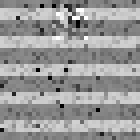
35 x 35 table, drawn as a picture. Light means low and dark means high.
Odd patch: rougher, in the top middle. Roughest part: top middle. Stripes: horizontal, repeating 5 times.
